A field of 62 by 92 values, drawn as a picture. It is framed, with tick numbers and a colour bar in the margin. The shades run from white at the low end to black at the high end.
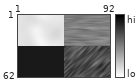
The table splits into 2 rows of 2 panels. Panel 1,1: very low, smooth, faint in contrast. Panel 1,2: middling, streaked across, faint in contrast. Panel 2,1: very high, flat. Panel 2,2: high, slanting up to the right.
